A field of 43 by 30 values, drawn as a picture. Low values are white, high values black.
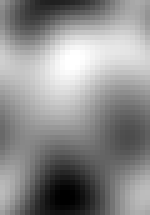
Stripes: none. Lone odd cells: none. Ninth with the highest average: bottom middle.
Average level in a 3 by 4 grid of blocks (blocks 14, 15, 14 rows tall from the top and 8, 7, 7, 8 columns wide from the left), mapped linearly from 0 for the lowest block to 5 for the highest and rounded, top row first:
2100 | 1012 | 2542
